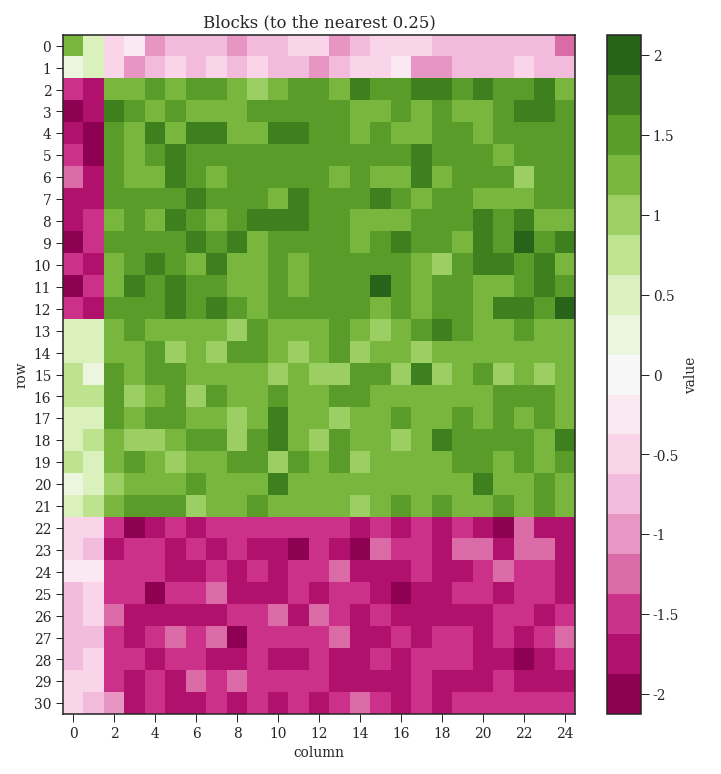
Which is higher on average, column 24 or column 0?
column 24
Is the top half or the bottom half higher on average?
top
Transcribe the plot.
Title: Blocks (to the nearest 0.25)
x-axis: column, ticks 0 2 4 6 8 10 12 14 16 18 20 22 24
y-axis: row, ticks 0 1 2 3 4 5 6 7 8 9 10 11 12 13 14 15 16 17 18 19 20 21 22 23 24 25 26 27 28 29 30 (0 at the top)
Colour bar: value, ticks -2 -1.5 -1 -0.5 0 0.5 1 1.5 2
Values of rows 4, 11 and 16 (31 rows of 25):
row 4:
-1.75 -2 1.5 1.25 1.75 1.25 1.75 1.75 1.25 1.25 1.75 1.75 1.5 1.5 1.25 1.5 1.25 1.25 1.5 1.5 1.25 1.5 1.5 1.5 1.5
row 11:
-2 -1.5 1.25 1.75 1.5 1.75 1.5 1.5 1.25 1.25 1.5 1.25 1.5 1.5 1.5 2 1.5 1.25 1.5 1.5 1.25 1.25 1.5 1.75 1.5
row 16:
0.75 0.75 1.5 1 1.25 1.5 1 1.5 1.25 1.25 1.5 1.25 1.25 1.5 1.5 1.25 1.25 1.25 1.25 1.25 1.25 1.5 1.5 1.5 1.25
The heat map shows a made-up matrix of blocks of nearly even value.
